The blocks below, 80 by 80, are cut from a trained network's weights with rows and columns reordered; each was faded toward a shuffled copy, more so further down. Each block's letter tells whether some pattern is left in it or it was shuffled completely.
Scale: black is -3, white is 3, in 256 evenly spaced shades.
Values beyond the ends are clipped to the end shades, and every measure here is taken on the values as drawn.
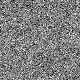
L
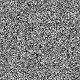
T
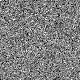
L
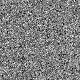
L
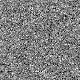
T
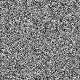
T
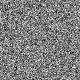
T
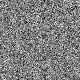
L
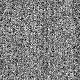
T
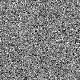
L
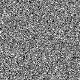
T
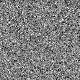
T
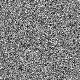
L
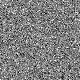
L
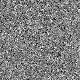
L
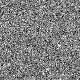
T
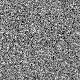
L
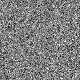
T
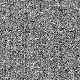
T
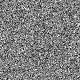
L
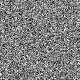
T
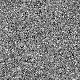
L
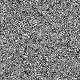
T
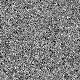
L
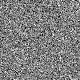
L
